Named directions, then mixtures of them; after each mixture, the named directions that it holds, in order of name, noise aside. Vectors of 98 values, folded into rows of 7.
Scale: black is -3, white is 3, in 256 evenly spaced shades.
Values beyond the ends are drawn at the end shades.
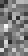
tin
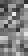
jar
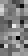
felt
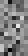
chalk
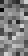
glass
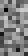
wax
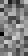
chalk, glass, wax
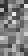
jar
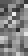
jar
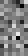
felt, glass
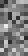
tin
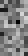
glass, wax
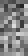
felt, jar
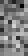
felt, glass, jar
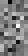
chalk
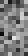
chalk, glass, wax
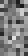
felt, glass, wax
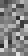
felt, jar, tin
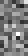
felt, glass, tin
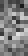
chalk, glass, jar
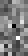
chalk, felt, wax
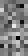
felt, jar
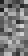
glass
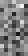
felt, jar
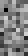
wax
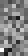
chalk, tin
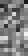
jar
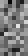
chalk, tin, wax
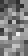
glass, jar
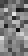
chalk, jar, wax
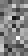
chalk, felt, jar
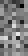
felt, glass, jar
